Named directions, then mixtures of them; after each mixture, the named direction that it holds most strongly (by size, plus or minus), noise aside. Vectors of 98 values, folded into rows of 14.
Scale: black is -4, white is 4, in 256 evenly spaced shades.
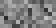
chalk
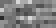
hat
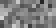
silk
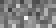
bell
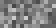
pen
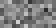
chalk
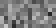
chalk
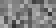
chalk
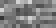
hat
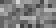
hat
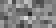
bell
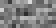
hat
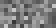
pen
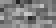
hat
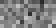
bell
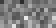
bell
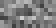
hat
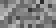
silk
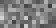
pen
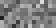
silk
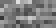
hat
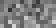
bell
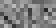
chalk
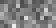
bell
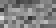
hat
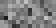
chalk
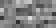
hat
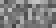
bell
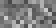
chalk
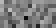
bell
